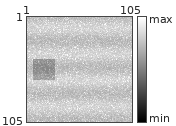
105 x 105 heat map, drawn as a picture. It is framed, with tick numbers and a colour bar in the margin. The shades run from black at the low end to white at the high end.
Odd patch: lower, in the middle left. Ninth with the lowest average: middle left. Average level on the scale: 80%. Slope: none. Stripes: horizontal, repeating 4 times.
